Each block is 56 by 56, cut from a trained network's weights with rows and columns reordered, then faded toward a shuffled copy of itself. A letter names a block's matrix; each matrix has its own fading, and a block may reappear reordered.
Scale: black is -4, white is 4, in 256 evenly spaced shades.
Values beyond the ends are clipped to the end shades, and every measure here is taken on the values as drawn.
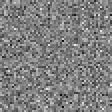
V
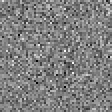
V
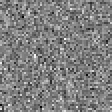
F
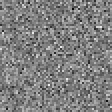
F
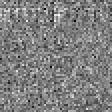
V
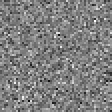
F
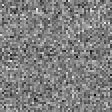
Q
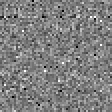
F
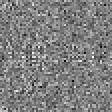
V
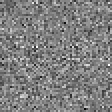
V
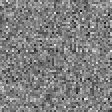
V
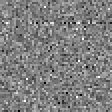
F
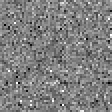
F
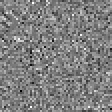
V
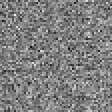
Q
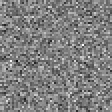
Q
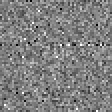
F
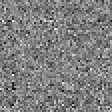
V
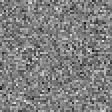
Q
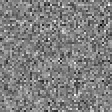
V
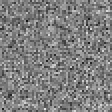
Q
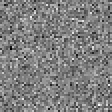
V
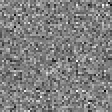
V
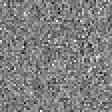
F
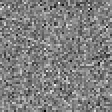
F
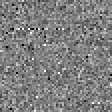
F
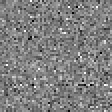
F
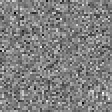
V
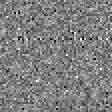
F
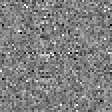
F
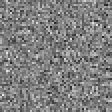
Q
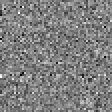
V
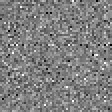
F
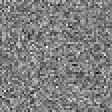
Q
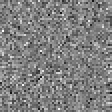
F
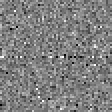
F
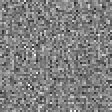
Q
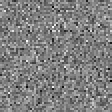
V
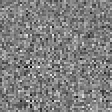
V
